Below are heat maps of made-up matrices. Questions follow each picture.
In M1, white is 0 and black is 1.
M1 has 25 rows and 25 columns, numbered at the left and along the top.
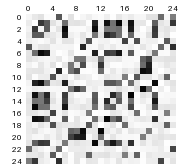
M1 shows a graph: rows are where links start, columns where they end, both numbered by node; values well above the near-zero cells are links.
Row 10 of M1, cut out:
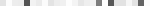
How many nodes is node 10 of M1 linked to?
4
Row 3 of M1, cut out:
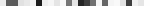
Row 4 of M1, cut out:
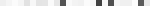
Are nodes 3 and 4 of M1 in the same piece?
no
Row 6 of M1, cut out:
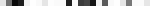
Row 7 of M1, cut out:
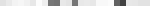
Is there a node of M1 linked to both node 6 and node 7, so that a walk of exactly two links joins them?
no
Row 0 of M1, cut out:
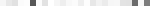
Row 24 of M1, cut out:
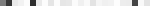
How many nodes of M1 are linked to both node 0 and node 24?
2
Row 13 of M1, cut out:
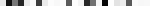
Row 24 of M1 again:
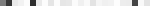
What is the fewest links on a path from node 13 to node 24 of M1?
2
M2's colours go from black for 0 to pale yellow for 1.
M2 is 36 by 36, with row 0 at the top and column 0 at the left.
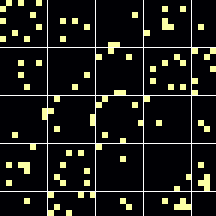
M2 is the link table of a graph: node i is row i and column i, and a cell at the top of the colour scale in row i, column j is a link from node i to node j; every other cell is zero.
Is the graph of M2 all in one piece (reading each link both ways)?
yes
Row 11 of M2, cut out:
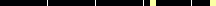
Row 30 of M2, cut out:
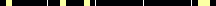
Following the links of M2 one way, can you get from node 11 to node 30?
yes
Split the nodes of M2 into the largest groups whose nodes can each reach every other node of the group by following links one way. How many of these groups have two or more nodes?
1
